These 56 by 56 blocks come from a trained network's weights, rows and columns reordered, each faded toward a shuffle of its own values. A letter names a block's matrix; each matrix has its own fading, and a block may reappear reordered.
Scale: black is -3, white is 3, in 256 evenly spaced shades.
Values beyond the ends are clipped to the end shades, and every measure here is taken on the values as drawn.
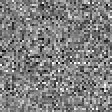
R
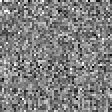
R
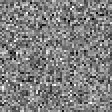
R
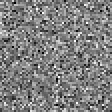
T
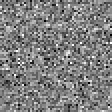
T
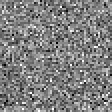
T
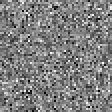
T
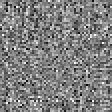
R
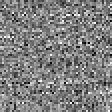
R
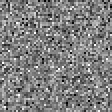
T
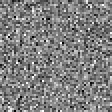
T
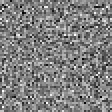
R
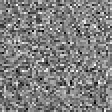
R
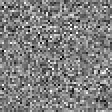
R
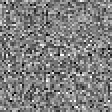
R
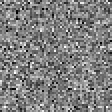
R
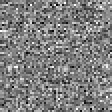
R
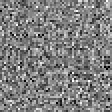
R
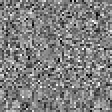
R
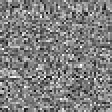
R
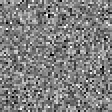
T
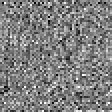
R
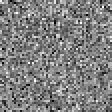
T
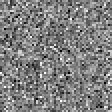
T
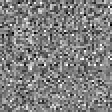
R
